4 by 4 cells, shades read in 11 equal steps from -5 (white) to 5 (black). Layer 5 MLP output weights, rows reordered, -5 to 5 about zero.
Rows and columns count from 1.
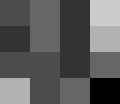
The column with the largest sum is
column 3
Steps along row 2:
down up down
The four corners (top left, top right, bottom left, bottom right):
2 -3 -2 5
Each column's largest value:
3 2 3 5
